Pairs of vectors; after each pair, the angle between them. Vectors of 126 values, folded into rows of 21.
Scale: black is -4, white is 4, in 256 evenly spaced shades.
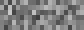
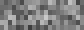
orthogonal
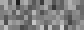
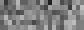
partly opposed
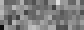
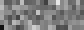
nearly parallel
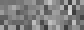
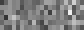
partly aligned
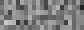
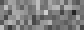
partly aligned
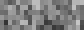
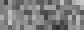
partly aligned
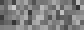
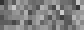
nearly parallel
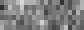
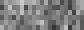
nearly parallel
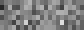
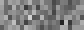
partly opposed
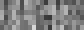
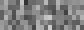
nearly opposite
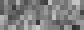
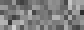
partly aligned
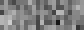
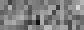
partly aligned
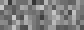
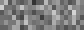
nearly parallel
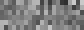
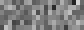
partly opposed
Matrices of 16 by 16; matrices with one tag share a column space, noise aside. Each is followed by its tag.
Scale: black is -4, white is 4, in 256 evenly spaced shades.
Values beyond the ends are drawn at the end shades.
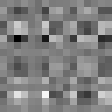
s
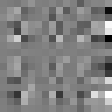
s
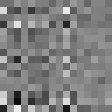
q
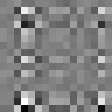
q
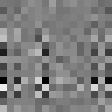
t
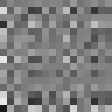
q
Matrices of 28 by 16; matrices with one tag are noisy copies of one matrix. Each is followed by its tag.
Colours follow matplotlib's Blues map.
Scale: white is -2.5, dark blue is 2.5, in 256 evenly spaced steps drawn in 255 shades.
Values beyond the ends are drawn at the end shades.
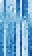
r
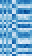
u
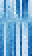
r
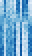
r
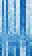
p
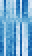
r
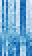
p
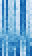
p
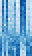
p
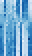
r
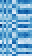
u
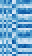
u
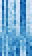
p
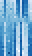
r
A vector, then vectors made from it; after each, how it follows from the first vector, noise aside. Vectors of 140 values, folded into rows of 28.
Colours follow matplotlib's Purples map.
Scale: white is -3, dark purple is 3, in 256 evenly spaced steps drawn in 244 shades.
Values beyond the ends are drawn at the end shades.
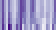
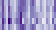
wrapped around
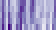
copied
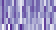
sign-scrambled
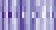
wrapped around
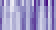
reversed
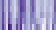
copied
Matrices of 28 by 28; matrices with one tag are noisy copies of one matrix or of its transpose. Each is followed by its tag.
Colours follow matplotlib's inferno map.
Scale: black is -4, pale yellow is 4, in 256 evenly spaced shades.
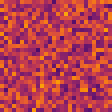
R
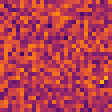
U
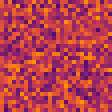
R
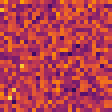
R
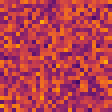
R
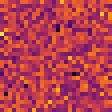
R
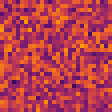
U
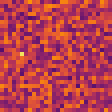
U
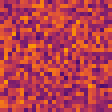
U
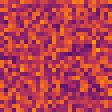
R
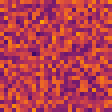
R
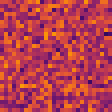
U
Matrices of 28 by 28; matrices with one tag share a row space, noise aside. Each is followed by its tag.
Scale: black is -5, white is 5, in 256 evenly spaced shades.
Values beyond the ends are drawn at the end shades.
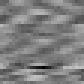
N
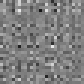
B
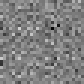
B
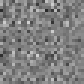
B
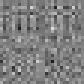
B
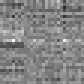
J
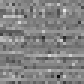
J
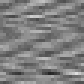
N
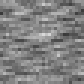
N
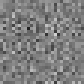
B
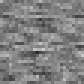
N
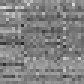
J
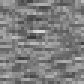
N
